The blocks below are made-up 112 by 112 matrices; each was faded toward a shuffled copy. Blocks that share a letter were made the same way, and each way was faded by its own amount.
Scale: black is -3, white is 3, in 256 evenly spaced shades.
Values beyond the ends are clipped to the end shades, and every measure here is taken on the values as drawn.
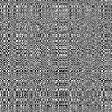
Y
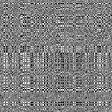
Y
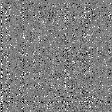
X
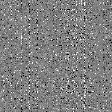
X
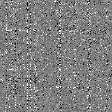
X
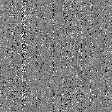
X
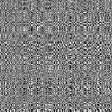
Y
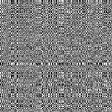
Y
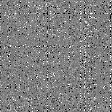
X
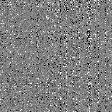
X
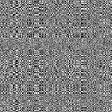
Y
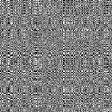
Y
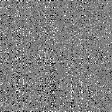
X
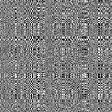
Y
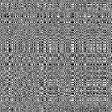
Y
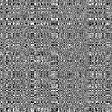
Y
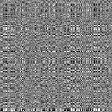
Y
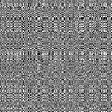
Y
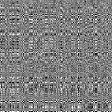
Y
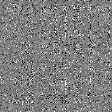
X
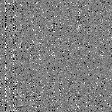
X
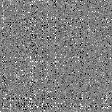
X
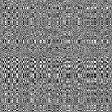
Y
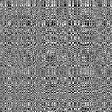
Y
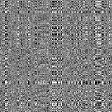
Y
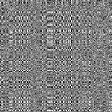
Y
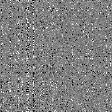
X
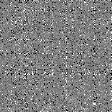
X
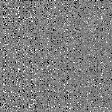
X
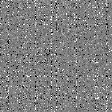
X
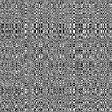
Y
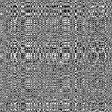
Y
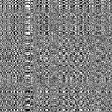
Y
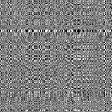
Y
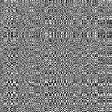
Y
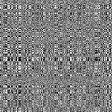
Y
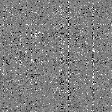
X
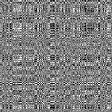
Y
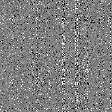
X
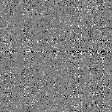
X
